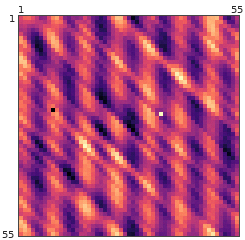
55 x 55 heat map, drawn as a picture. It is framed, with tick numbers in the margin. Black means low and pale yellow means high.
Histogram: bell-shaped. Slope: none. Average level on the scale: 50%. Stripes: upright, repeating 7 times. Odd rows or columns: none. Lone odd cells: 2, 1 higher and 1 lower than their neighbours.
